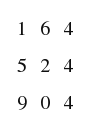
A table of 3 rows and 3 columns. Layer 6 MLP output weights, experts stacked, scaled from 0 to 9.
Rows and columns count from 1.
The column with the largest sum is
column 1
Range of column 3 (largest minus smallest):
0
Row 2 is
5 2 4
